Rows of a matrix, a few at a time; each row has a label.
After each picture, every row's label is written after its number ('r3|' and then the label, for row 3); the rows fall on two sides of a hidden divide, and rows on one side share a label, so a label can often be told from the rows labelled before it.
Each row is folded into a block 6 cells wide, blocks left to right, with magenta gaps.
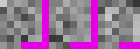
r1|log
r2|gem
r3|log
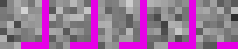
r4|gem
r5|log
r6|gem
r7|gem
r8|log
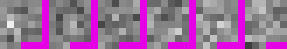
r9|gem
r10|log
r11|log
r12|log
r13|gem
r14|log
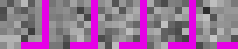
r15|log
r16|log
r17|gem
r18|log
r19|gem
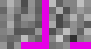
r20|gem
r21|log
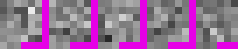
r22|gem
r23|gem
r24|gem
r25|log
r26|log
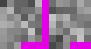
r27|log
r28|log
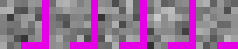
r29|log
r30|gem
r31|log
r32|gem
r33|log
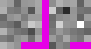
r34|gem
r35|gem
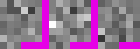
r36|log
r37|gem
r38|log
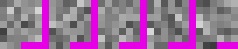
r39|log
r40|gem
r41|gem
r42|log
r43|gem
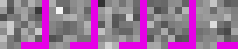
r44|gem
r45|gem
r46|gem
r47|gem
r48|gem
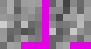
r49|gem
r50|log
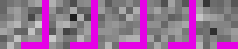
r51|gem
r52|log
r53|log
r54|log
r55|log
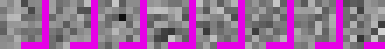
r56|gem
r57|gem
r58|log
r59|gem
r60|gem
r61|log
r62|log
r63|log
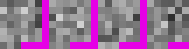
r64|log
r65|gem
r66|gem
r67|log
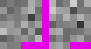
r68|gem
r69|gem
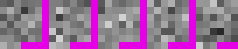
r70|log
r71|log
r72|gem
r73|gem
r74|gem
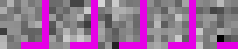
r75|gem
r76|log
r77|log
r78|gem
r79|log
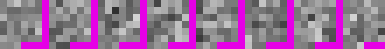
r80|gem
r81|log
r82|log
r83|log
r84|gem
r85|log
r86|gem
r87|gem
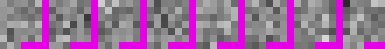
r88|gem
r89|log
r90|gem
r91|gem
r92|gem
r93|log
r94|gem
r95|gem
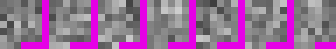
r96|log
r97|gem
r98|log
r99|gem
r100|log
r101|gem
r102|log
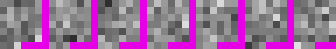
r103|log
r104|log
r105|gem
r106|gem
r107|gem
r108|gem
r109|gem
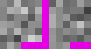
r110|log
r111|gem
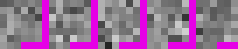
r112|log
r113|log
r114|gem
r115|log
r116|log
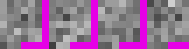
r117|log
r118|gem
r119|gem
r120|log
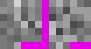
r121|gem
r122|log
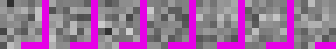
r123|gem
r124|log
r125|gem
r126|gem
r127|gem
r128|log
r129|gem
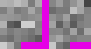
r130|gem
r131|log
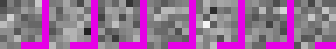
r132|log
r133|gem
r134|log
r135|log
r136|gem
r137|log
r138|gem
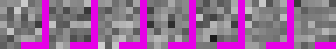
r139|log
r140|gem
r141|gem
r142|log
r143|log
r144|gem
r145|log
